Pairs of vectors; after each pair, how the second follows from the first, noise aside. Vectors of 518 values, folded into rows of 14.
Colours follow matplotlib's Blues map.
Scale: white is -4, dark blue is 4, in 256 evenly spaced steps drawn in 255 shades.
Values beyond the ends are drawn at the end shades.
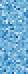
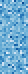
reversed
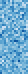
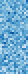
reversed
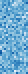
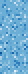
partly zeroed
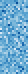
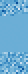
partly zeroed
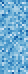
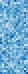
reversed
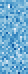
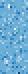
partly zeroed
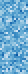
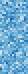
reversed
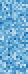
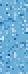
partly zeroed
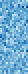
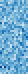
reversed
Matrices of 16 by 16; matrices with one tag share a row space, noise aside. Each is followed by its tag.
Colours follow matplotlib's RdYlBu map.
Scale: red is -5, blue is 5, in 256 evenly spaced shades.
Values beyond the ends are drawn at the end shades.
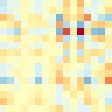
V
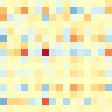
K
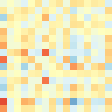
K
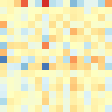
K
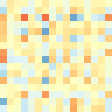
K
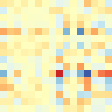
V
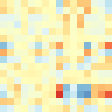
V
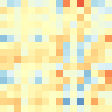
V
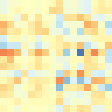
V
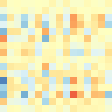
K
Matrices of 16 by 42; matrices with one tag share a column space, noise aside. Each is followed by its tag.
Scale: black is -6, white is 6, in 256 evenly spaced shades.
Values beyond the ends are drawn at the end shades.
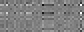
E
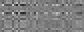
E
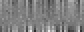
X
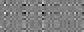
E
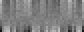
X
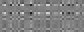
E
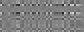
E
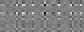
E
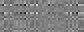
E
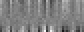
X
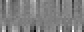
X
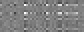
E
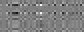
E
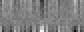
X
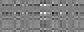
E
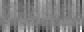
X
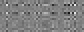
E
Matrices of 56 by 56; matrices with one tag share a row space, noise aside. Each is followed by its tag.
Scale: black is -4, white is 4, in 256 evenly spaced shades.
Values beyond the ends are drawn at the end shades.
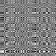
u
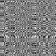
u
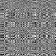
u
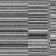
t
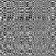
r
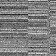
t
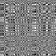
u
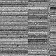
t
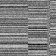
t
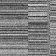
t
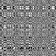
r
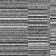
t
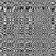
r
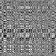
r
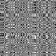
u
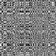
r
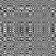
r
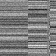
t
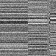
t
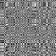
u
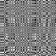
u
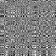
u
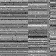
t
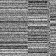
t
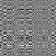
r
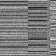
t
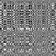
r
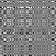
r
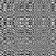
r
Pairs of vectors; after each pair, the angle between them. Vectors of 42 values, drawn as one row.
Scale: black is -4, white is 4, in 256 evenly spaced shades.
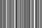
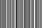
nearly parallel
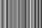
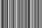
partly aligned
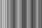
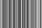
orthogonal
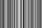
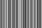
partly aligned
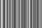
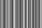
orthogonal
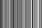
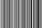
nearly opposite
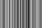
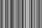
partly opposed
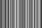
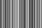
partly aligned
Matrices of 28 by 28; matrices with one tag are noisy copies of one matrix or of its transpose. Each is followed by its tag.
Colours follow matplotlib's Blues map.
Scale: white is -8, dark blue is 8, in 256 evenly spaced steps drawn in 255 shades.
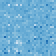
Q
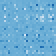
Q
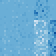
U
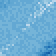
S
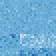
U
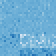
U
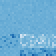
U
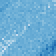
S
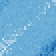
S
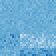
U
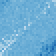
S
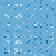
Q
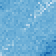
S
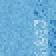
U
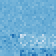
U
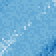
S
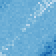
S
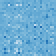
Q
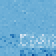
U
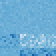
U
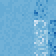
U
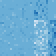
U
